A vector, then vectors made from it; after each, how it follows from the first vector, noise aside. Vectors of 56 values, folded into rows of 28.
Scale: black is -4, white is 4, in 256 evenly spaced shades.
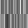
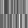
wrapped around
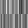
wrapped around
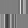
partly zeroed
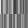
wrapped around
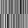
sign-scrambled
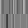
partly zeroed
